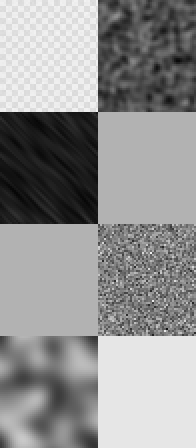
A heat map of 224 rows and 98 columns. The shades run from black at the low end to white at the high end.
It is made of 4 by 2 panels. Panel 1,1: very high, checkered, faint in contrast. Panel 1,2: low, blotchy. Panel 2,1: very low, slanting down to the right, faint in contrast. Panel 2,2: high, flat. Panel 3,1: high, flat. Panel 3,2: middling, fine-grained, strong in contrast. Panel 4,1: middling, smooth, strong in contrast. Panel 4,2: very high, flat.
